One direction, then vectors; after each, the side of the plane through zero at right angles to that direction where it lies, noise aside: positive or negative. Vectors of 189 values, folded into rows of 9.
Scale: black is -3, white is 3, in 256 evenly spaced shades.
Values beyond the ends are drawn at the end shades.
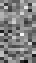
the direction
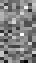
positive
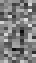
negative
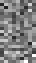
negative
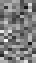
negative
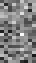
positive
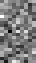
positive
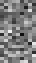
negative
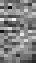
positive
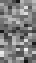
positive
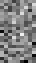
positive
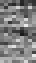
negative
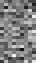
negative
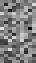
positive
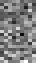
negative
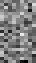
positive
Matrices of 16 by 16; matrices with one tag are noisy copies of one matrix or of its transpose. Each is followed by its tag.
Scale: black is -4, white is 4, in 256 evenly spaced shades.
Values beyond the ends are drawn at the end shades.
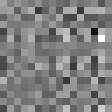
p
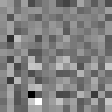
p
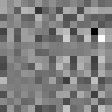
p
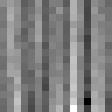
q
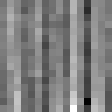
q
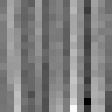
q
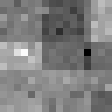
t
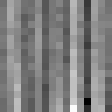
q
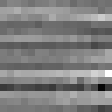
q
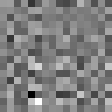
p
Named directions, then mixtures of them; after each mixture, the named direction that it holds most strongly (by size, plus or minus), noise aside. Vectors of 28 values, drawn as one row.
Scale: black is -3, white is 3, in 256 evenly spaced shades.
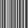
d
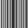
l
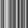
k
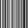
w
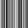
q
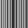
l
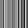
k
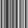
k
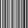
w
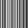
d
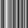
k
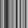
k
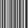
d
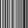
w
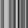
k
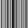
l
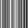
w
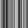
q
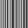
l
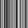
k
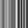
k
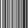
w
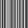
d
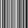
d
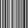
w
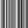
q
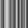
k
